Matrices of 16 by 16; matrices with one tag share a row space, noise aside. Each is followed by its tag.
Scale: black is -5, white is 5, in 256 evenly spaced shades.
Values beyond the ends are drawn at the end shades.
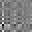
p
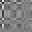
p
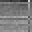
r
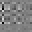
p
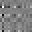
p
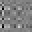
p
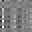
p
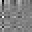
p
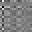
p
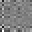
p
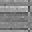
r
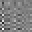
p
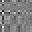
p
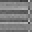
r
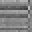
r
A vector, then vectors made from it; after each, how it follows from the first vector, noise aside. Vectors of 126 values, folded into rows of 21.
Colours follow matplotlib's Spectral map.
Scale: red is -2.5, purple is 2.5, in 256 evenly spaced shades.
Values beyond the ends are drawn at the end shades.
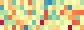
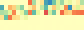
partly zeroed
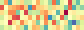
wrapped around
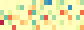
partly zeroed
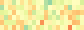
shrunk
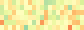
shrunk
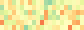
shrunk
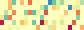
partly zeroed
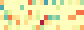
partly zeroed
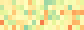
shrunk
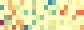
partly zeroed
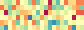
wrapped around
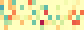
partly zeroed
